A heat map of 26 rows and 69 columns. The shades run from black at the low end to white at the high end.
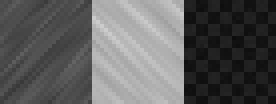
It is made of 1 by 3 panels. Panel 1,1: low, slanting up to the right, faint in contrast. Panel 1,2: high, slanting down to the right, faint in contrast. Panel 1,3: very low, checkered, faint in contrast.
